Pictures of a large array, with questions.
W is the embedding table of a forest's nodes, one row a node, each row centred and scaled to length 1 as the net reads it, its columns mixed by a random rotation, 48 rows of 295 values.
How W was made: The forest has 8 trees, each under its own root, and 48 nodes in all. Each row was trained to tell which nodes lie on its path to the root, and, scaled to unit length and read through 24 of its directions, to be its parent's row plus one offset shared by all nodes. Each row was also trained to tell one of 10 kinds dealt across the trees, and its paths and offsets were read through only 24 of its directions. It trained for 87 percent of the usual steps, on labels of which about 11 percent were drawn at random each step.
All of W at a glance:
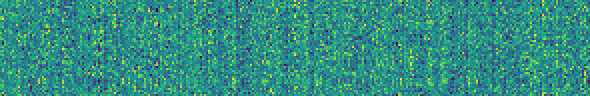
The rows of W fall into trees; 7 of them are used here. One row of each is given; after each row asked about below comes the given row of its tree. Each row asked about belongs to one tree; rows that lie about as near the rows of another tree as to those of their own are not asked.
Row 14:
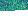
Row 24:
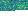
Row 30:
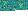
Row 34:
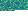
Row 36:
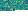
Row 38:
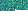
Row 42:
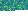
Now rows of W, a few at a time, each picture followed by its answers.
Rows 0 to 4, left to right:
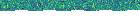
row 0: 42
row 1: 38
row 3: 14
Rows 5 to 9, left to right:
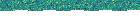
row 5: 30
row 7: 24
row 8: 42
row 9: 36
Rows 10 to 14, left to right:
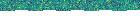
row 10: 24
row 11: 42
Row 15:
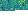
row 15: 30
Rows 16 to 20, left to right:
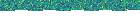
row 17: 38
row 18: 38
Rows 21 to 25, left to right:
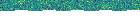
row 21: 30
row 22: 30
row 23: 36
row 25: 34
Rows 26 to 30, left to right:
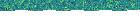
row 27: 42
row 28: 34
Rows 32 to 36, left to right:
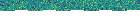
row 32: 34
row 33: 14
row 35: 42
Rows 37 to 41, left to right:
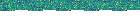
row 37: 14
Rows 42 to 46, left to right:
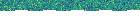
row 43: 42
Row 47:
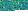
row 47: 30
